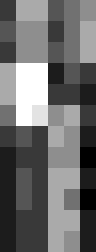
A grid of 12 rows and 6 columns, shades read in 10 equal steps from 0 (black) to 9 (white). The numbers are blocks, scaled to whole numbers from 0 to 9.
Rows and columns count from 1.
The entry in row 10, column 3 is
2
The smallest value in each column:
1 2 2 1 2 0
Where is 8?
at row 6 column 3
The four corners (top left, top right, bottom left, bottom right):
2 5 1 1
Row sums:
26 25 25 30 29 34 19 15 19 16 18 17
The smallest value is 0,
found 2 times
